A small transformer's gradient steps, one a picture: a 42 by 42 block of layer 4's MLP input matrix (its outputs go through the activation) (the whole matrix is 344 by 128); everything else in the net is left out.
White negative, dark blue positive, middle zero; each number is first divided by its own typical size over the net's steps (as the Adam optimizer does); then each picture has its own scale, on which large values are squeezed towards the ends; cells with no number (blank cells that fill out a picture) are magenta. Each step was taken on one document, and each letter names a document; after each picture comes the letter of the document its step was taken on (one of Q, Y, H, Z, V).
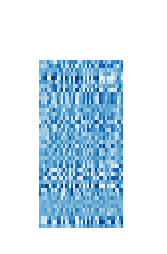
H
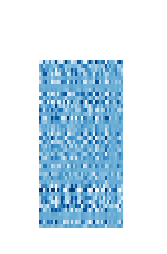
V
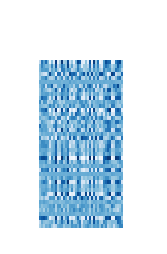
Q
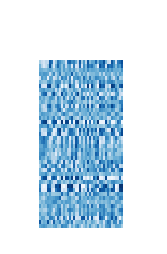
H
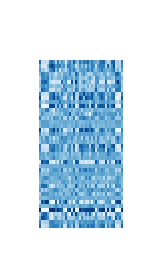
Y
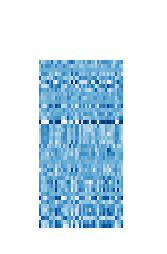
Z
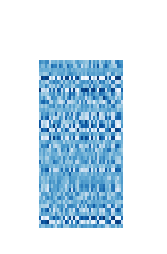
Q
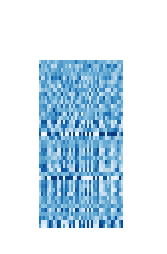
H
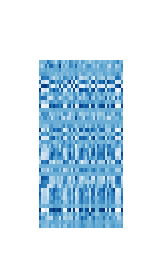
Y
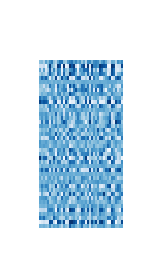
Q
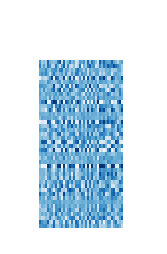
H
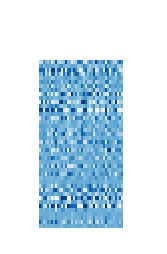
V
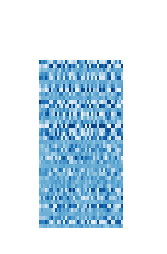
Q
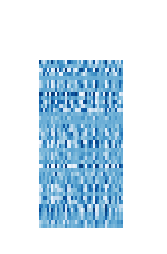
V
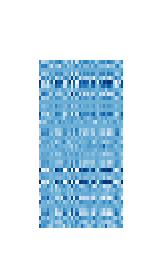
Z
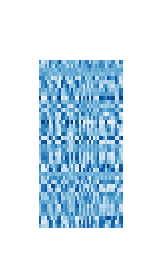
H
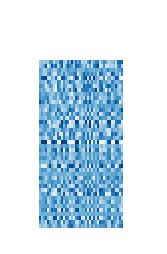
H
